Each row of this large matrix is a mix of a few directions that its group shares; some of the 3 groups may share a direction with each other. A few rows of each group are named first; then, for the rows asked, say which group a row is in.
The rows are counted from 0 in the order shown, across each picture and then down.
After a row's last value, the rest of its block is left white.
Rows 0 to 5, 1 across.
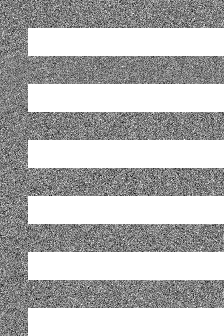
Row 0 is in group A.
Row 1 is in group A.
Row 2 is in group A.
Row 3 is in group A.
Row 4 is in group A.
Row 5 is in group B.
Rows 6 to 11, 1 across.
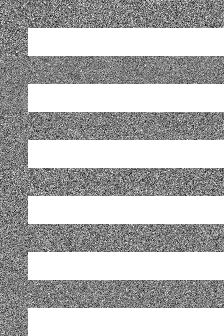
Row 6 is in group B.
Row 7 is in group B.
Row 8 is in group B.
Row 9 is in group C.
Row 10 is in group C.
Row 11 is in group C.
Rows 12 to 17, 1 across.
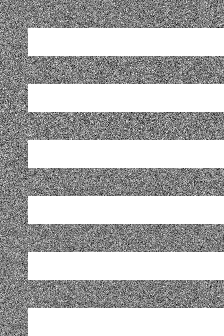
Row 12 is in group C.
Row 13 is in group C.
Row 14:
C
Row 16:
A
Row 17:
C
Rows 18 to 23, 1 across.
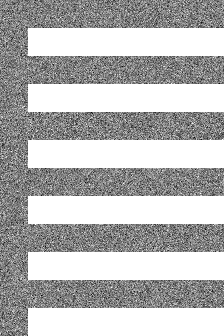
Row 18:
A
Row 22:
A
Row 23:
A
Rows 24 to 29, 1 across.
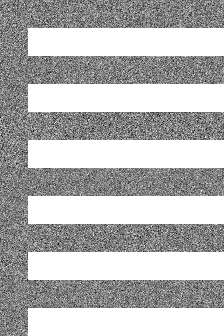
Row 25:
B
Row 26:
B
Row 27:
A
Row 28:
A
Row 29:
A
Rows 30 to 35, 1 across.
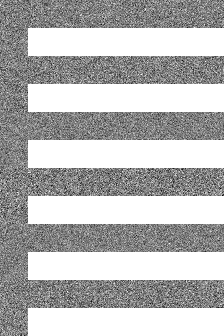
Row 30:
B
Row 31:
A
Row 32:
A
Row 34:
C
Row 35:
C
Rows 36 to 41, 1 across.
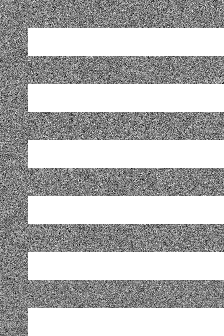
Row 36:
A
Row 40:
B
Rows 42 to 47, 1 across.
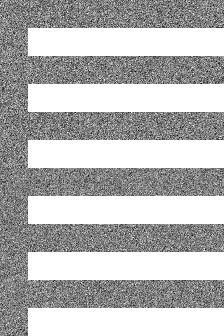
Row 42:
C
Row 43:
B
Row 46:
A
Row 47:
A
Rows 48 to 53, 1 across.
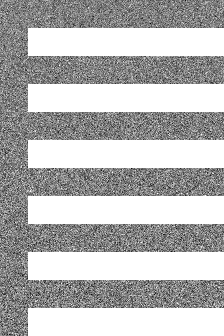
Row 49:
B
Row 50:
A
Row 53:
B
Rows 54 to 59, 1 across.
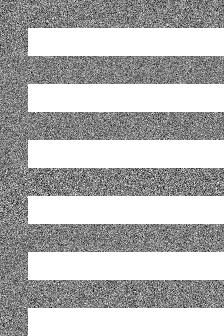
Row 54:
A
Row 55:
C
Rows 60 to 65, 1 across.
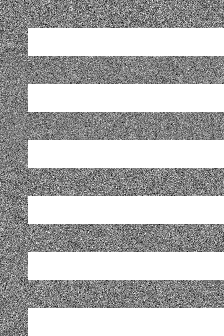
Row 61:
B
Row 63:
A
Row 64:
B
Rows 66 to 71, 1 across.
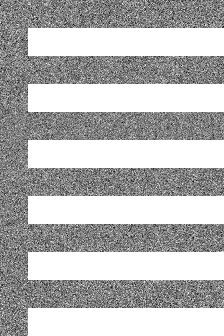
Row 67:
B
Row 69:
A
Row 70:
B
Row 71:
B
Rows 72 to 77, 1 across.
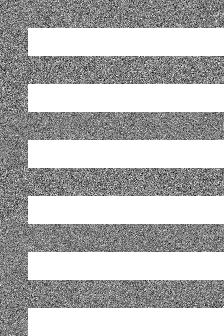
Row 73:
B
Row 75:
C
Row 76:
C
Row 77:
B
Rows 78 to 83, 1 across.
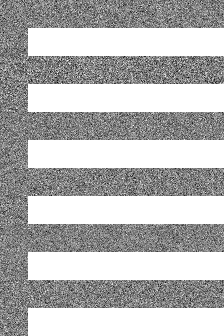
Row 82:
B
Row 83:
C
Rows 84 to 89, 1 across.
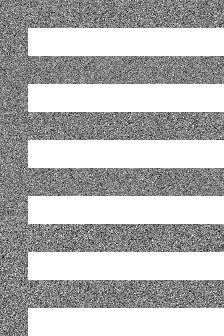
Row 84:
C
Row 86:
B
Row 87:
C
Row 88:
B
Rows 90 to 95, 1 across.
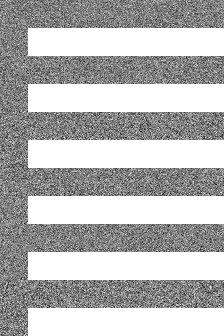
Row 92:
A
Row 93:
A
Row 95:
C
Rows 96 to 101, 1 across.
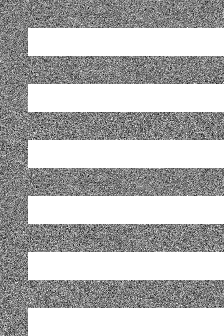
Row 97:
B
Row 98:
A
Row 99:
B
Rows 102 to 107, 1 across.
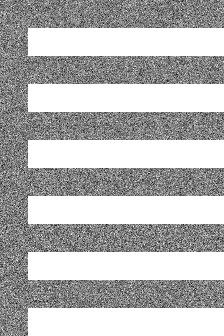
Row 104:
C
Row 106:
C
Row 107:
A
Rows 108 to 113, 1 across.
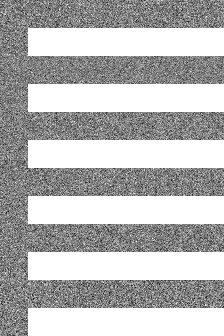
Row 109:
C
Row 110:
C
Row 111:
A
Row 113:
B
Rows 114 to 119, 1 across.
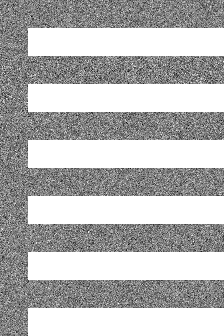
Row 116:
B
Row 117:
C
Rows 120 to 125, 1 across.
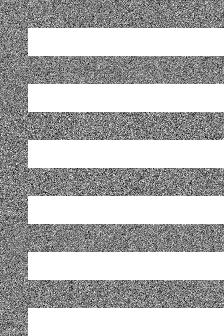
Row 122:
B
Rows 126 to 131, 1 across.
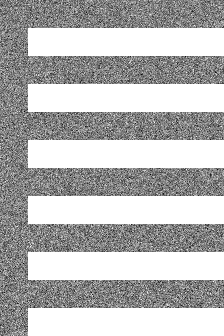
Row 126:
B
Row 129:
C
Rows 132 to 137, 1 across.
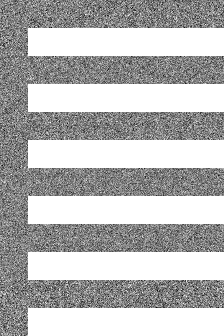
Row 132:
A
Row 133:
C
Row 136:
C
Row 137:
B
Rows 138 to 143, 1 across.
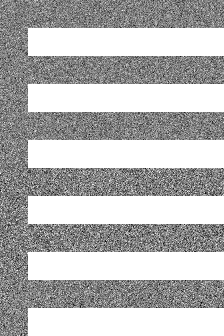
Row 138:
A
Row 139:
C
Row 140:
A
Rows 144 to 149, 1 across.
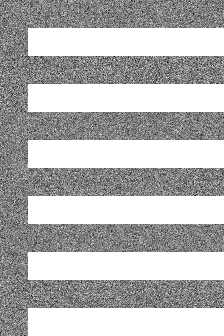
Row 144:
C
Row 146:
A
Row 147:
C
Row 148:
A
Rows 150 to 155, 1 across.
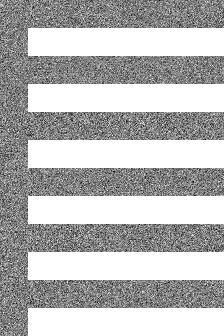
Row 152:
C
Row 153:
B
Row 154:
B
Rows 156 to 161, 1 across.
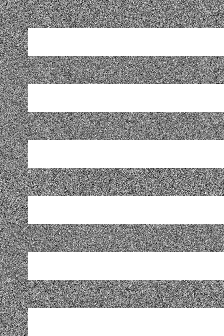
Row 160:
B
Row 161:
C
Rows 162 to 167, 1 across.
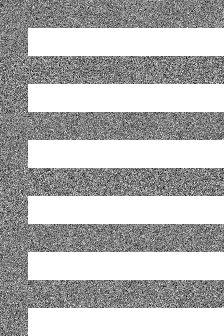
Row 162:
B
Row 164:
B
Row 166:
C
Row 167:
B
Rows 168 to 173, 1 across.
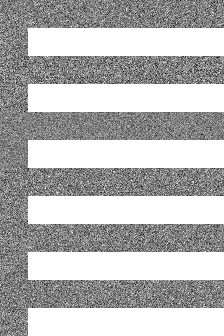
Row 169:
C
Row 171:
B
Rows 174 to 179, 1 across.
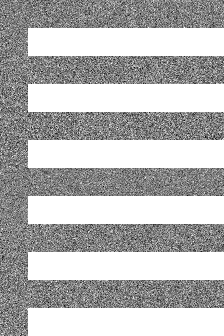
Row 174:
A
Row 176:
B
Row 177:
B
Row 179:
C
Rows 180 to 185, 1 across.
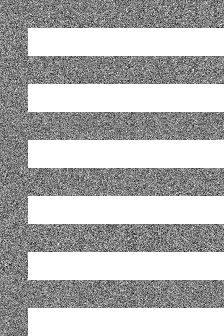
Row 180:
C
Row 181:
B
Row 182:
A
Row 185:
A
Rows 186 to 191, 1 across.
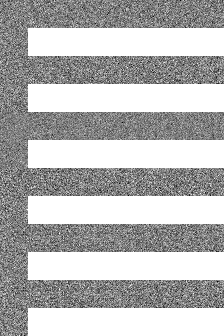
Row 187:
C
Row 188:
A
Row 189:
A
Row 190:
B
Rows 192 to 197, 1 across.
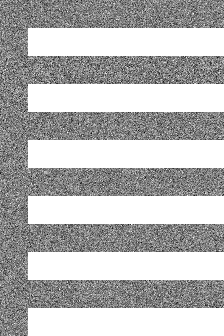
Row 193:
C
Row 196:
C
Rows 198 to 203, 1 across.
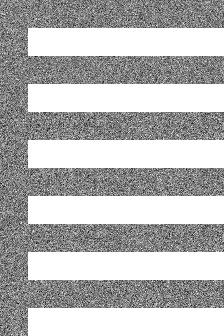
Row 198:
A
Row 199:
A
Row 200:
B
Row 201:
C
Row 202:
B
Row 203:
A
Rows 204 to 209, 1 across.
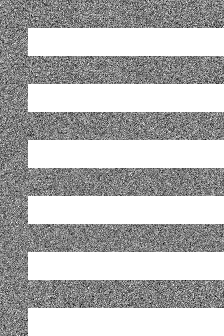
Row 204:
B
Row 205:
B
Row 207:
A
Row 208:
C
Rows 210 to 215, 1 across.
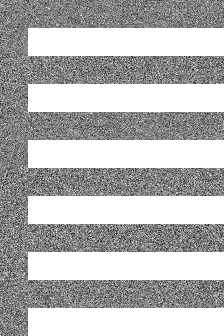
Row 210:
B
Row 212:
B
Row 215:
C
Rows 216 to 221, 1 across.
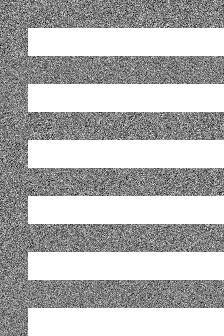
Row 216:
A
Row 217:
A
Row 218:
A
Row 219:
C
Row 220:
C
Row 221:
A
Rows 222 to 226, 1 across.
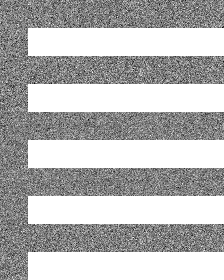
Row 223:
A
